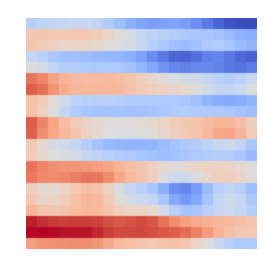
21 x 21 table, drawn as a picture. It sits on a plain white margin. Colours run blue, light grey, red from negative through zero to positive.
Lone odd cells: none. Stripes: horizontal, repeating 5 times. Ninth with the highest average: bottom left. Histogram: bell-shaped. Slope: up to the bottom left. Ninth with the lowest average: top right.
